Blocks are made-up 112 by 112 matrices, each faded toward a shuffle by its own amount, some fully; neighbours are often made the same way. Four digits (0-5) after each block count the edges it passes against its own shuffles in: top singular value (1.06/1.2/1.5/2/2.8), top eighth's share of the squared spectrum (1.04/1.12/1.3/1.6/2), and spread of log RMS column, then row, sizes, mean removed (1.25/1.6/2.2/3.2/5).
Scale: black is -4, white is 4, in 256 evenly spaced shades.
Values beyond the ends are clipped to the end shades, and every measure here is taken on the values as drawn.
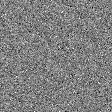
0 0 0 0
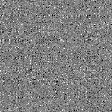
4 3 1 2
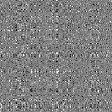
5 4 3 3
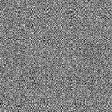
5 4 3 3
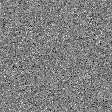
0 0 0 0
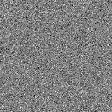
3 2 1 1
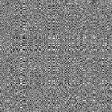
5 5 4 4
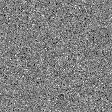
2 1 0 0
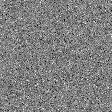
1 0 0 0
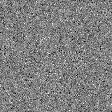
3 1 0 0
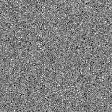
3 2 1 1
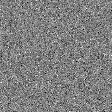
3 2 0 0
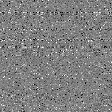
4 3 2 2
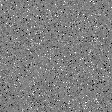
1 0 0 0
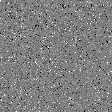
2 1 0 0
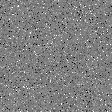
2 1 0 0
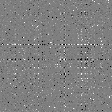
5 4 2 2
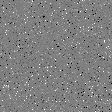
1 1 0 0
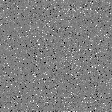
3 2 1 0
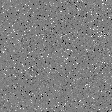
2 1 0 0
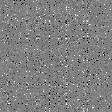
4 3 2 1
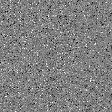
3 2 1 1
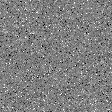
1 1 0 0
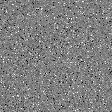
2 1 0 0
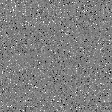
3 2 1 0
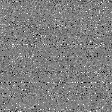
2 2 1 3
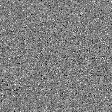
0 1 0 2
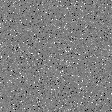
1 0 0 0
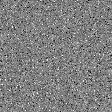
3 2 0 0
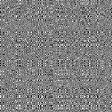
5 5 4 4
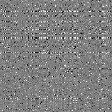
5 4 2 3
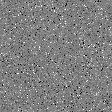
0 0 0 0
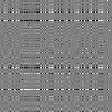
5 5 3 4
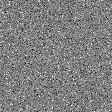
0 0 0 0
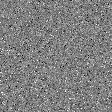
0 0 0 0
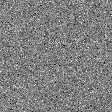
0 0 0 1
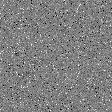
0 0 0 0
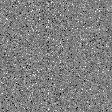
1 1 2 0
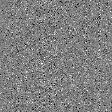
1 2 3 0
